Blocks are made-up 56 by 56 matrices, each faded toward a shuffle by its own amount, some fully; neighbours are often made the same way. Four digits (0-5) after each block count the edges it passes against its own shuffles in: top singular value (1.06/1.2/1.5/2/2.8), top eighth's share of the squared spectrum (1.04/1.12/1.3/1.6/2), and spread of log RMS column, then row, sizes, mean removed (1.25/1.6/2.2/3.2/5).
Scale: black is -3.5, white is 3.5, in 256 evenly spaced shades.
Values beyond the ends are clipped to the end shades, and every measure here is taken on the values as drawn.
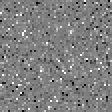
1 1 0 0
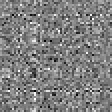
4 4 2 3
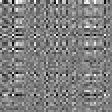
5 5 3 3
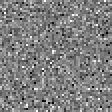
2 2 0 0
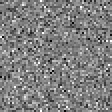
3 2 0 0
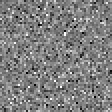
2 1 0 0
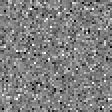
0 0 0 0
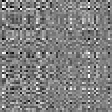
5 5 4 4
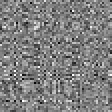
4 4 2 3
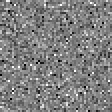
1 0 0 0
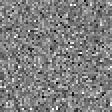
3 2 0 0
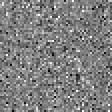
3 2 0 1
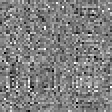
4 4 2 2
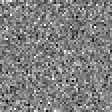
2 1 0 0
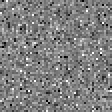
2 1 0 0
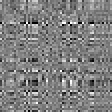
5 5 3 4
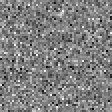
1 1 0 0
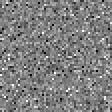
2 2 0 0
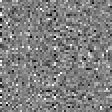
3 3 2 1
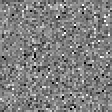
0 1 1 0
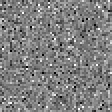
0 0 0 0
